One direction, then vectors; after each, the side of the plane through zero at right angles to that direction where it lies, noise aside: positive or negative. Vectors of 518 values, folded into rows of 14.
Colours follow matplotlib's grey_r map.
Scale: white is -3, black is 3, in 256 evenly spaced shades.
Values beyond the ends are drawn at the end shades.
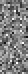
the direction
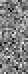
positive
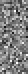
positive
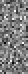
positive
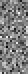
negative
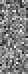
positive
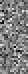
negative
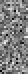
negative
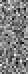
negative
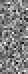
negative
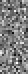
positive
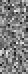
positive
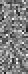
positive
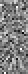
negative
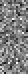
positive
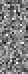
positive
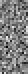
negative
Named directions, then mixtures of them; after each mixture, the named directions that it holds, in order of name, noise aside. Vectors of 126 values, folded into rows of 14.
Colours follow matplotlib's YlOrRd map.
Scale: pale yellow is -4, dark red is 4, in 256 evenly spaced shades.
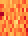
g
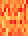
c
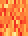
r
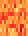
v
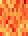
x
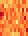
g, r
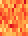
v, x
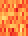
v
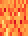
c, r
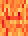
c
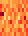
c, g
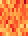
x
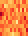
g, r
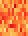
v, x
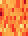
g, x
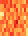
g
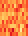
v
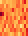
g, x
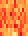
r, v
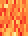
r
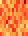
x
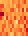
g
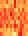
r, v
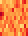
g, x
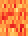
v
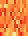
r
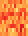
v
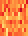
c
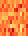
v
